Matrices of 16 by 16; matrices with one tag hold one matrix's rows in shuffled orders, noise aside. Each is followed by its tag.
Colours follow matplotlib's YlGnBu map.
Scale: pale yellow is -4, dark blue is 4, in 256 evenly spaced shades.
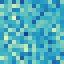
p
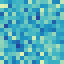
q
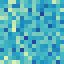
p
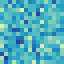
q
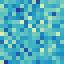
q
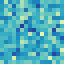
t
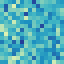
p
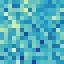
p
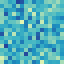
q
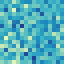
p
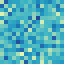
q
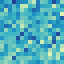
t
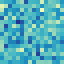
q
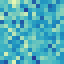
p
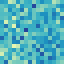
p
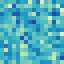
t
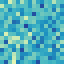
p
